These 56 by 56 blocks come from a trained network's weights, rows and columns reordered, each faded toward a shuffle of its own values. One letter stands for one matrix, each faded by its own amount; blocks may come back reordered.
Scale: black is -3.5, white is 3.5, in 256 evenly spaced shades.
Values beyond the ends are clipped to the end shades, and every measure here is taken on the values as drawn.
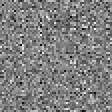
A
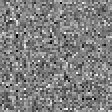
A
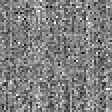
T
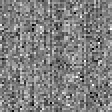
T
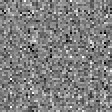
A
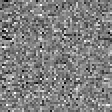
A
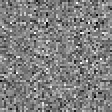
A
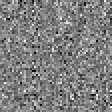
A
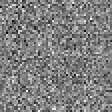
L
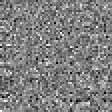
A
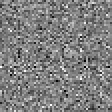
A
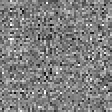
A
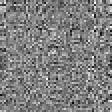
L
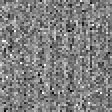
T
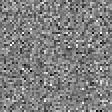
A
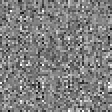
A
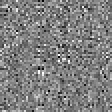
A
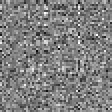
L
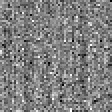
T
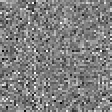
A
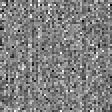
T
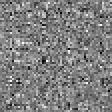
A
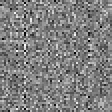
L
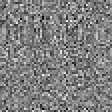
L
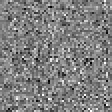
A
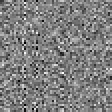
L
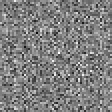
L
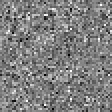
A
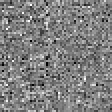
A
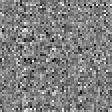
A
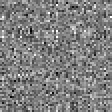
A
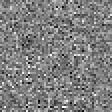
A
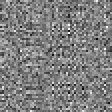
L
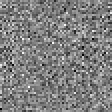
L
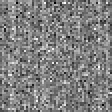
T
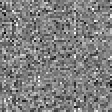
A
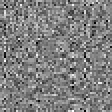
L
